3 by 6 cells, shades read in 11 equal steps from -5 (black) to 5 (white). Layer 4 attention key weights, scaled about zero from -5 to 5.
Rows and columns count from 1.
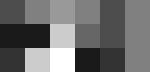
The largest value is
5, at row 3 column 3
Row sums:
-3 -8 -2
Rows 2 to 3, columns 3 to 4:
3 -1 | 5 -4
